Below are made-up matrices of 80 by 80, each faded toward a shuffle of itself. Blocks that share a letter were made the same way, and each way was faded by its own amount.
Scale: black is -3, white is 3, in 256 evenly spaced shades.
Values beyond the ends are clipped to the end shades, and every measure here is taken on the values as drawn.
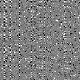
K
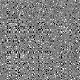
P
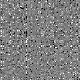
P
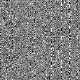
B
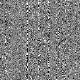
B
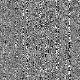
B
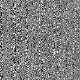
B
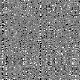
P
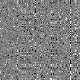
K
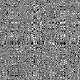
P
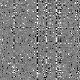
K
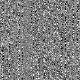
B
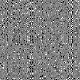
K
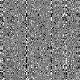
K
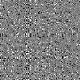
P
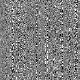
B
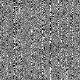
B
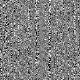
B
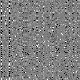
K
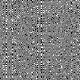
K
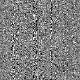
B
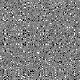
P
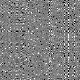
K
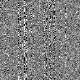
B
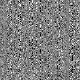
B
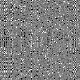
K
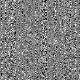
B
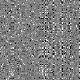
K
